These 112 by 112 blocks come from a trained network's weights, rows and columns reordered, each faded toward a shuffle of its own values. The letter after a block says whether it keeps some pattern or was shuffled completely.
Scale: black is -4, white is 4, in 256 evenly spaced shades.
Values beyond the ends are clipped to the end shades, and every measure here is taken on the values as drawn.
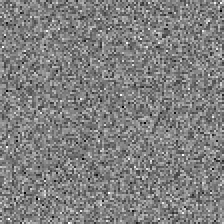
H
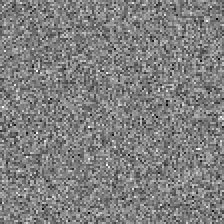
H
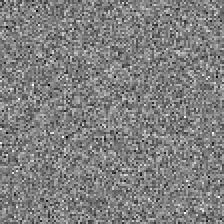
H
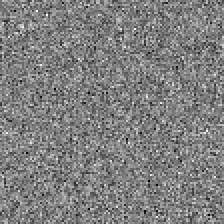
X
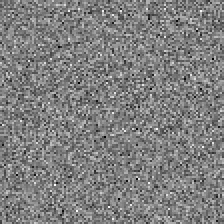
H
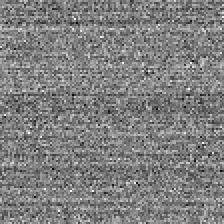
X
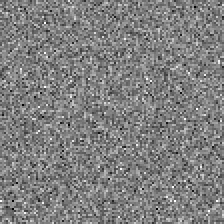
H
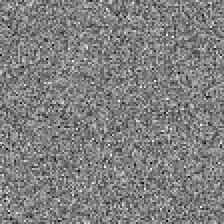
H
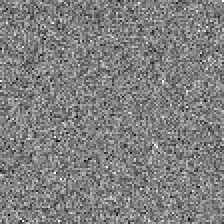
H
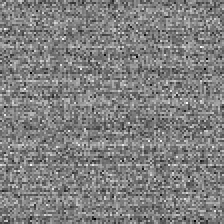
X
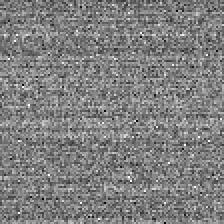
X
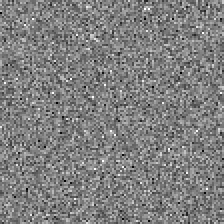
H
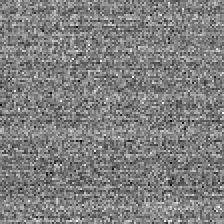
X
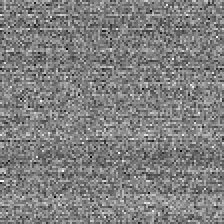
X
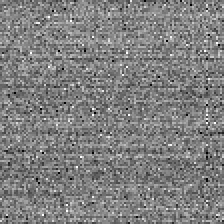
X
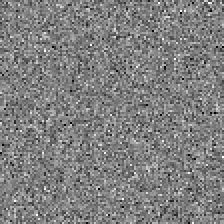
X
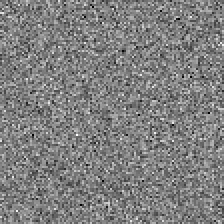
H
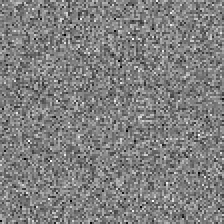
H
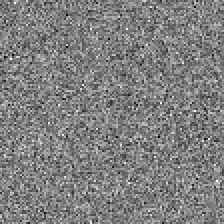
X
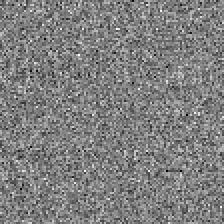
X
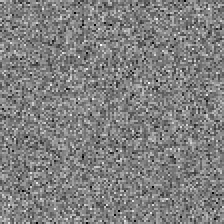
H
